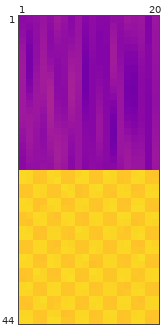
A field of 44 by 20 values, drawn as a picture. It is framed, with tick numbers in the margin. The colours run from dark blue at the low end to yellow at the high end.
The table splits into 2 rows of 1 panel. Panel 1,1: low, streaked downward, faint in contrast. Panel 2,1: very high, checkered, faint in contrast.
